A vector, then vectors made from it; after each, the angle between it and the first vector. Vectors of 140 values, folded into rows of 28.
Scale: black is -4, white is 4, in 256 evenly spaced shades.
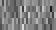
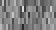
nearly opposite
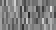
nearly opposite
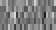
orthogonal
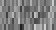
partly opposed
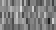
orthogonal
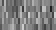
nearly parallel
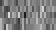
orthogonal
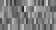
partly aligned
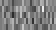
partly aligned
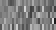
orthogonal
